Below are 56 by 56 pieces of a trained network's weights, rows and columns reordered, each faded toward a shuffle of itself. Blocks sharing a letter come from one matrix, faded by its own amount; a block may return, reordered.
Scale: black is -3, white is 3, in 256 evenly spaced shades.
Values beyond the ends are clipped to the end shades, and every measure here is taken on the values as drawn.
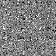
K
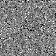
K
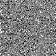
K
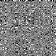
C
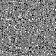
K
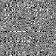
C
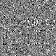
K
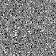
K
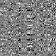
C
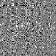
C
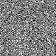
K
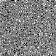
K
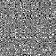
C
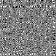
C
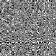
C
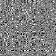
C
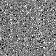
K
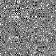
C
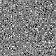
K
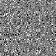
C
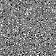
K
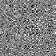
C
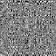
C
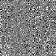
C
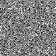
K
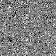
K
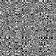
C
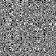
C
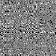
C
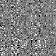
C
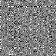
C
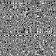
C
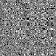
C
